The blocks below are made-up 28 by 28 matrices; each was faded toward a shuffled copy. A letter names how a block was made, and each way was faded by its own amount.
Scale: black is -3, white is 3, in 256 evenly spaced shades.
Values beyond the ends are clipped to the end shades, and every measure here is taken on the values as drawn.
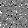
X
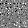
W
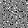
X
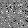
X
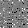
X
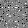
X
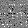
X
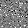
W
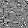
X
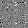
X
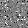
X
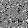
X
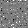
X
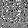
X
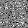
W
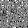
W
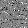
W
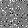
X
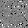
X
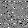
W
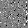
X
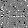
X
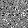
W
